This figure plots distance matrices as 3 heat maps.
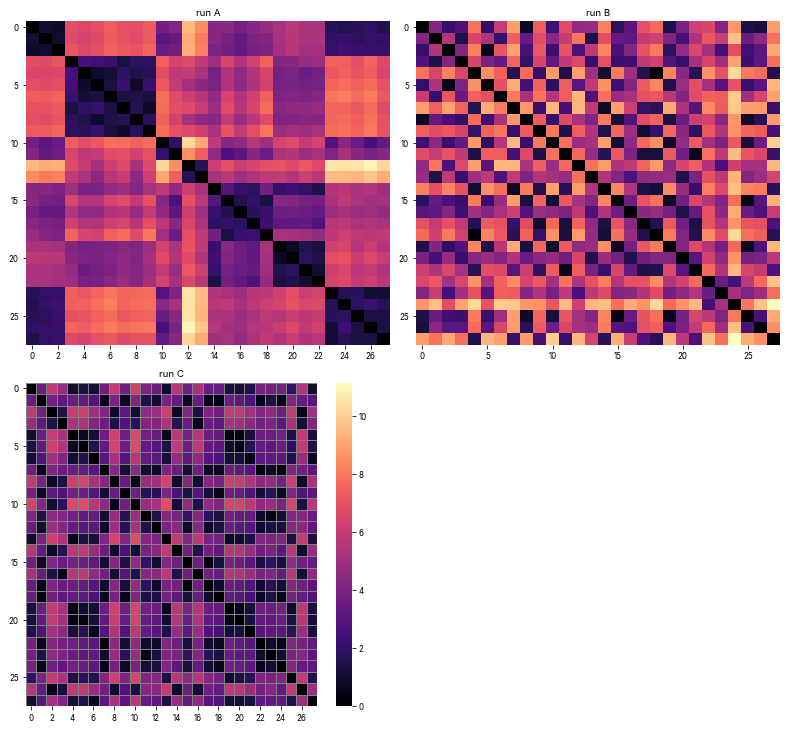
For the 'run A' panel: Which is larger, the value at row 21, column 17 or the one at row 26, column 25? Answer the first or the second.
the first
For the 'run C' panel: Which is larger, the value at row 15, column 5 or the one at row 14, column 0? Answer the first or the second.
the second
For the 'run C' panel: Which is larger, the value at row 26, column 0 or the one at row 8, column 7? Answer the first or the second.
the first
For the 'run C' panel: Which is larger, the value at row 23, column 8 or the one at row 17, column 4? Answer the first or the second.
the first
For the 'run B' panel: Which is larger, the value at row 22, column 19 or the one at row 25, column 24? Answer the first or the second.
the second
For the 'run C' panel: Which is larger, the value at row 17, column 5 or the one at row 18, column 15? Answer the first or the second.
the first
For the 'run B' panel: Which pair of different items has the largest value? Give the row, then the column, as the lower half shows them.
27, 24
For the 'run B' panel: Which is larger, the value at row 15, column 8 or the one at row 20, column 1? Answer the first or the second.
the second
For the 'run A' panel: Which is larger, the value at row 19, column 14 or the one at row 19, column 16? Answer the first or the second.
the second
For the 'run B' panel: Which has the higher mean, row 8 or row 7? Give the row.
7
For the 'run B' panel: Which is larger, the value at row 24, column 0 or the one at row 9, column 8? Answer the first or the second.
the first
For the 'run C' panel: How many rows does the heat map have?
28
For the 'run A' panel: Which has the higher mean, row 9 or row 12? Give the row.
12
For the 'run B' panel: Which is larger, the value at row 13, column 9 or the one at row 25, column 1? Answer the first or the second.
the first
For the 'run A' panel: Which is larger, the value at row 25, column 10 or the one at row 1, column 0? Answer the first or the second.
the first
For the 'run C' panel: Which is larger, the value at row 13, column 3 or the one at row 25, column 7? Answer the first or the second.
the first
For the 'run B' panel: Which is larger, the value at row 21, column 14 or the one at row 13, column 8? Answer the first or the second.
the second
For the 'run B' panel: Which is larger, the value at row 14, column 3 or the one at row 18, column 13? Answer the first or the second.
the first
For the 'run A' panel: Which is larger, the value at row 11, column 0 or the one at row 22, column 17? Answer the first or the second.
the first
